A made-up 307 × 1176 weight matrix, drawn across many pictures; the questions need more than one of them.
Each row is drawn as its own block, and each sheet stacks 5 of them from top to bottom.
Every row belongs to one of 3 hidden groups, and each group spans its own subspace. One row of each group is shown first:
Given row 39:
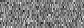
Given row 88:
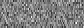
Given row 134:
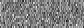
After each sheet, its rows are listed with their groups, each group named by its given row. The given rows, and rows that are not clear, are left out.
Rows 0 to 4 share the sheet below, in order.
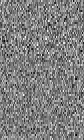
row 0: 134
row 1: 39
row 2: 88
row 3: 39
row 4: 88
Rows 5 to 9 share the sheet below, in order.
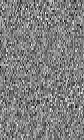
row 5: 39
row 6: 88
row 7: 134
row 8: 88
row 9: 88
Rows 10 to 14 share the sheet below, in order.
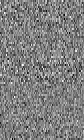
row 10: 39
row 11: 88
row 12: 39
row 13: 39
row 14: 134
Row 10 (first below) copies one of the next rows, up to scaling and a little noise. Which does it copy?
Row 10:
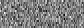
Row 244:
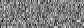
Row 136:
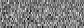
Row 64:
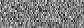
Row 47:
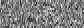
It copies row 64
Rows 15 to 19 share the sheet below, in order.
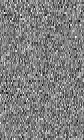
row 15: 39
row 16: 39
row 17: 39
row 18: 134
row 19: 134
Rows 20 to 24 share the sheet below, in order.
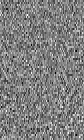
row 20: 134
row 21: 88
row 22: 88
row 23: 88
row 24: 88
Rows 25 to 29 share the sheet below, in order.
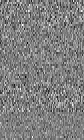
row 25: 134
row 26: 134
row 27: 39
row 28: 134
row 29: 134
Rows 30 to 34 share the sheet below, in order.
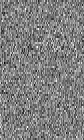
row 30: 39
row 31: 39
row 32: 39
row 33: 134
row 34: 134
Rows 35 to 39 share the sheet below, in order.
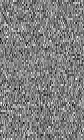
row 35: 88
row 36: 134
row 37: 88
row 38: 39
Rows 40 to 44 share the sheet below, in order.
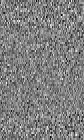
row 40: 39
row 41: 88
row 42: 88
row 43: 39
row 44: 88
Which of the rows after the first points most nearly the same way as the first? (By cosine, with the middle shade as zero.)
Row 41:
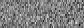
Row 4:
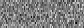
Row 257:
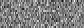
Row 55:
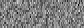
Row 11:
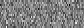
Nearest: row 11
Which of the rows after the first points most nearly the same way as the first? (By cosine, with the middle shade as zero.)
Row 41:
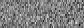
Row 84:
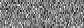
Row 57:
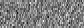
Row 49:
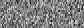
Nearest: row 49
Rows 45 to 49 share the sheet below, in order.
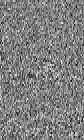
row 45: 88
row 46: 134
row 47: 39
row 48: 134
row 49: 88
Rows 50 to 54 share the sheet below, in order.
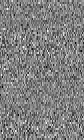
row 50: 134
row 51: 39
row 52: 39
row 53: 134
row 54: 39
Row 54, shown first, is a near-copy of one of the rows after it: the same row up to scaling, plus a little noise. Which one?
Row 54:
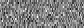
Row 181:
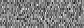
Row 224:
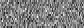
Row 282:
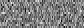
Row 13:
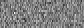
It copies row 224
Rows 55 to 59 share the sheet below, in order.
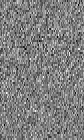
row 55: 88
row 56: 39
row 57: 88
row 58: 134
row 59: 134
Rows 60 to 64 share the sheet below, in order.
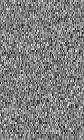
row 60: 134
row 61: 88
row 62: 39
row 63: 88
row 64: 39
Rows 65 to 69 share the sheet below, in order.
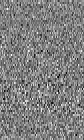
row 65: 134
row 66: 39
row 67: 134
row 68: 39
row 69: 88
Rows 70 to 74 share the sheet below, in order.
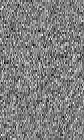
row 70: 134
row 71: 134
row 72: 39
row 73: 88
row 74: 88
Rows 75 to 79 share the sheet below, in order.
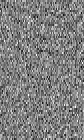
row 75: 39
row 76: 39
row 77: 39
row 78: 134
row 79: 134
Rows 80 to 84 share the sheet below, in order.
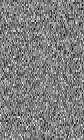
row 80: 88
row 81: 134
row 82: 88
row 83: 88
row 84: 134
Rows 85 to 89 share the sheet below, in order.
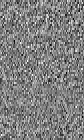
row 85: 88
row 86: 88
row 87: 134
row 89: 88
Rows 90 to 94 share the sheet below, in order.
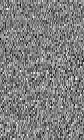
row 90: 134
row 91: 134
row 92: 88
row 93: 88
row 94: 88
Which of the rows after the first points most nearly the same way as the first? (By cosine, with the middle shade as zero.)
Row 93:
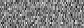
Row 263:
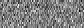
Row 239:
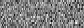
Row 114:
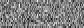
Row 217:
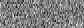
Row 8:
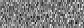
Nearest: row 239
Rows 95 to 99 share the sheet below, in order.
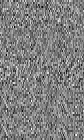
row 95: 134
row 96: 88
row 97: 88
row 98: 88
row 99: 88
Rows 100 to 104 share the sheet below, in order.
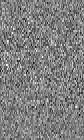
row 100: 39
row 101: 88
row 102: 134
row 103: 88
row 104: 39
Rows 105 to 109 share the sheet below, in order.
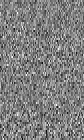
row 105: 88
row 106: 134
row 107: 134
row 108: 39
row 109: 88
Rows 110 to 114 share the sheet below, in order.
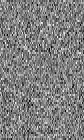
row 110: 39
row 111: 39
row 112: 88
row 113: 39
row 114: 39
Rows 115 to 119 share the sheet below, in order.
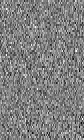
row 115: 134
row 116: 88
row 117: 39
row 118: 39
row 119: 39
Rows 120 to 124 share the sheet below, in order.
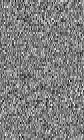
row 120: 39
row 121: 134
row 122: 39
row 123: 88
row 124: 134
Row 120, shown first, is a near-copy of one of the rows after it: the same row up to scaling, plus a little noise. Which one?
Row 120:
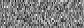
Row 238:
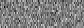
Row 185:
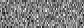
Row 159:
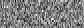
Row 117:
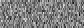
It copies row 159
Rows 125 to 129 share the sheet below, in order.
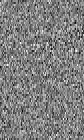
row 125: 134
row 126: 88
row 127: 134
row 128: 88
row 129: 39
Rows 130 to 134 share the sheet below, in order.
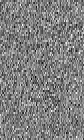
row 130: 134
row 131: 88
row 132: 134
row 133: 39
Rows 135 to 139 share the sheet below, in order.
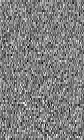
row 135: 39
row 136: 39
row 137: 134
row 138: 39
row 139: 39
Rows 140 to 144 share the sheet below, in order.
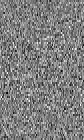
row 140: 39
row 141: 39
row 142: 39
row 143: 134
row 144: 88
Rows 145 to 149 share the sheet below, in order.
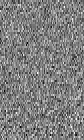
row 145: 134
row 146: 134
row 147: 39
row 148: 39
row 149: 88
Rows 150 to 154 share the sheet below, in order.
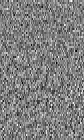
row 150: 134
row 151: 88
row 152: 88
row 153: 88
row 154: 88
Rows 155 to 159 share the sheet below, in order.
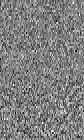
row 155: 39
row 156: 88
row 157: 134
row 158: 88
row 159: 39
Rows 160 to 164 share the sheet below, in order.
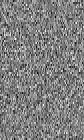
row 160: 88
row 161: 39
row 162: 39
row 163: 88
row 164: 134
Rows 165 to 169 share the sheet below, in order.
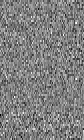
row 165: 88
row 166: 39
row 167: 88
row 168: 39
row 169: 134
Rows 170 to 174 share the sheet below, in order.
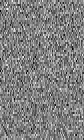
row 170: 134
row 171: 134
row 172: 134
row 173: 134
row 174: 88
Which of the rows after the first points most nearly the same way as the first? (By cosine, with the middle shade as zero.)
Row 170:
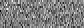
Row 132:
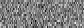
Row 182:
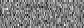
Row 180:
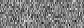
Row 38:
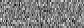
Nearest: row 182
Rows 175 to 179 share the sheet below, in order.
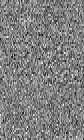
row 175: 39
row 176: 134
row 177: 134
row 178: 39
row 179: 134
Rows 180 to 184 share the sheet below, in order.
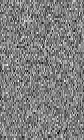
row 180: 39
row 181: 39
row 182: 134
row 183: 134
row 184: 134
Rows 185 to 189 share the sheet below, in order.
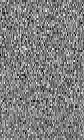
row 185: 39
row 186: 39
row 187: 39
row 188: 88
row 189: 39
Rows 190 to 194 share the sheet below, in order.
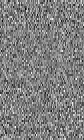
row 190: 39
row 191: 88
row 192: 88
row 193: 134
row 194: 88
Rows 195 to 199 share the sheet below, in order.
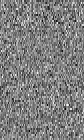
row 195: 39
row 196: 88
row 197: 39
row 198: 134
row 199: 88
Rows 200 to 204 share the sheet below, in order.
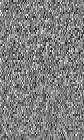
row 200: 134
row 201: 88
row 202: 134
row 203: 88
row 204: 88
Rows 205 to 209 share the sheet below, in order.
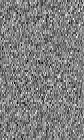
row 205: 88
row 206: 39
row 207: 134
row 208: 39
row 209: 88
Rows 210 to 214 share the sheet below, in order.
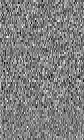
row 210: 134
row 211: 134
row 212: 39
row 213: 39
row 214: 134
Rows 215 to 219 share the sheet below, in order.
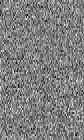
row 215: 134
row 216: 88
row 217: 134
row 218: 134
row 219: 88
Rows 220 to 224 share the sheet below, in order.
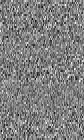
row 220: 134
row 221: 134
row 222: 88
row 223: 134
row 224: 39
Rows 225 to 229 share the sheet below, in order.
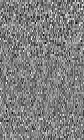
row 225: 88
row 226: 39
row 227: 88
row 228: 88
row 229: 134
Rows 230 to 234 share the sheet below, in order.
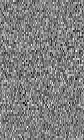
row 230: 88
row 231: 88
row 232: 88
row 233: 39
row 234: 134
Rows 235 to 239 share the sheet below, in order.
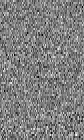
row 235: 88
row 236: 134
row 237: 39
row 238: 39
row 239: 88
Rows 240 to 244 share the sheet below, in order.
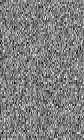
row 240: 134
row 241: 134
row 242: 134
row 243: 39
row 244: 39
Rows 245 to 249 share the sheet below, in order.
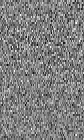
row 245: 88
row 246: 39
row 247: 134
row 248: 39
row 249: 88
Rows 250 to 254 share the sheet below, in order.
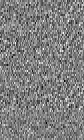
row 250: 88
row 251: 88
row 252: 134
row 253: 88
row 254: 39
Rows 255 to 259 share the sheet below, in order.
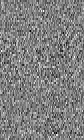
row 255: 39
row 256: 88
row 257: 39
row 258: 134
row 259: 39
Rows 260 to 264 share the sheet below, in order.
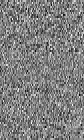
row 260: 39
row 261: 88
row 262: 134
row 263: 134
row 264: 39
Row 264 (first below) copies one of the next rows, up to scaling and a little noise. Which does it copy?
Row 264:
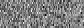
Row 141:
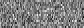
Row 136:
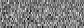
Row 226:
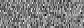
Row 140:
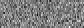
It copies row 226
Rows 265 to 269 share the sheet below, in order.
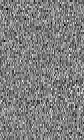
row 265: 134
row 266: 39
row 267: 134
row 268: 88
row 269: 39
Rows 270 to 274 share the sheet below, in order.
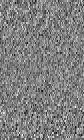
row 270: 88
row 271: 134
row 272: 88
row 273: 134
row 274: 39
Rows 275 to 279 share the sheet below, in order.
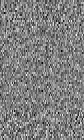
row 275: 39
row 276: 88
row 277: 134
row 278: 134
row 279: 88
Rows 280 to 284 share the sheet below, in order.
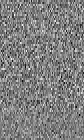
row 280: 134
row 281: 88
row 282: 39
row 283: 88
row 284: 39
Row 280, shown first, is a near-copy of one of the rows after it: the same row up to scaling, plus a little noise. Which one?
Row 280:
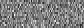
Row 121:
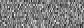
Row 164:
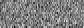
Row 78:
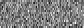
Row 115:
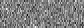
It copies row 121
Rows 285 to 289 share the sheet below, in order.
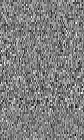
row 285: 88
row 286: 88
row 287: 39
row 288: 88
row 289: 134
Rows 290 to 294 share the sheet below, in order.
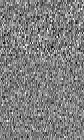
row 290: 88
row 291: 39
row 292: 88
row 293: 39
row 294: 134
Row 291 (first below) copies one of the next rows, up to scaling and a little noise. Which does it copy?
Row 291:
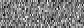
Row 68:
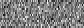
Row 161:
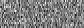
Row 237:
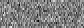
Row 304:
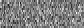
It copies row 68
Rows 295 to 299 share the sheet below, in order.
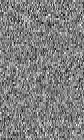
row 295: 39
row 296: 134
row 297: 88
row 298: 88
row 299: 39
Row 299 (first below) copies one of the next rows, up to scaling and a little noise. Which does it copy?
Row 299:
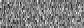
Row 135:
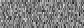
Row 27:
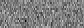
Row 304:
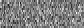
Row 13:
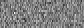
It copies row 304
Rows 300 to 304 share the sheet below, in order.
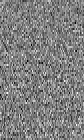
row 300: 134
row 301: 88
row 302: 134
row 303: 134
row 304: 39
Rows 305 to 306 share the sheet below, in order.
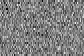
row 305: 134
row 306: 134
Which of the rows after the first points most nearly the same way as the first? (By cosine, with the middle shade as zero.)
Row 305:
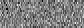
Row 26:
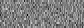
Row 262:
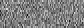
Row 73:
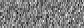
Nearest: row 73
